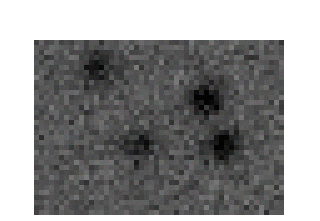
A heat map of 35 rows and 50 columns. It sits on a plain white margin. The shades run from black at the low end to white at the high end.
No row or column stands out. Neither half mirrors the other. The values are skewed, with a long tail toward low values. No overall slope runs across the table. Overall the values sit about 30% of the way up the scale. There are four dips.
